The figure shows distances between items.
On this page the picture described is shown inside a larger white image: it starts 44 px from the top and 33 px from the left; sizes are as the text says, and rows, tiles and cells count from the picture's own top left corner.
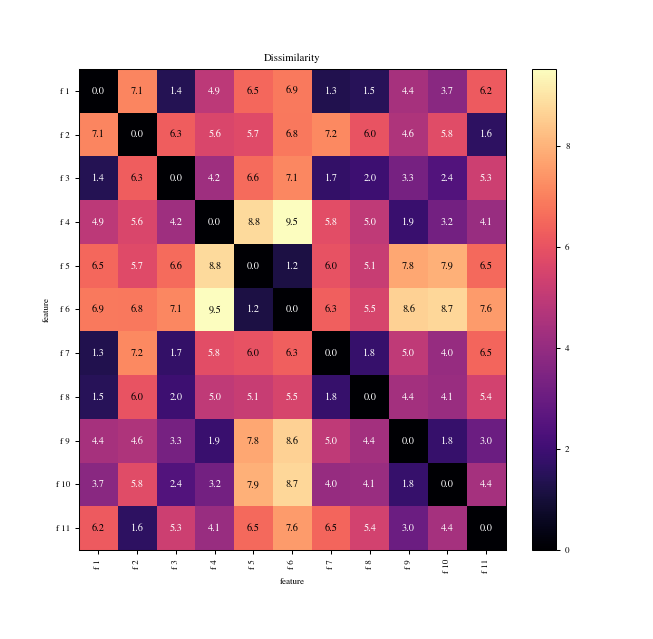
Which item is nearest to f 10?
f 9
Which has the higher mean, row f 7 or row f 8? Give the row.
f 7
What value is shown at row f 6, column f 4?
9.5
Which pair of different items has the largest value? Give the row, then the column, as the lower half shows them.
f 6, f 4
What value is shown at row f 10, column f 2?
5.8
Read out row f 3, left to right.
1.4 6.3 0.0 4.2 6.6 7.1 1.7 2.0 3.3 2.4 5.3
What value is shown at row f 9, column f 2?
4.6
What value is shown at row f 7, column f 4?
5.8
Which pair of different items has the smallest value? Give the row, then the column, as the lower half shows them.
f 6, f 5
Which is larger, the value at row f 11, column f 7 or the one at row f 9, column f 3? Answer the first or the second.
the first
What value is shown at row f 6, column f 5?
1.2
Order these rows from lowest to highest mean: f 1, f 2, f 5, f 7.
f 1, f 7, f 2, f 5
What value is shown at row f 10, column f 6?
8.7
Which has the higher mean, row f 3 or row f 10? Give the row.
f 10
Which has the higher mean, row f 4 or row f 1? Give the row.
f 4
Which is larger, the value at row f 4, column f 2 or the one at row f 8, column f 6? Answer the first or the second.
the first
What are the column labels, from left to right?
f 1, f 2, f 3, f 4, f 5, f 6, f 7, f 8, f 9, f 10, f 11
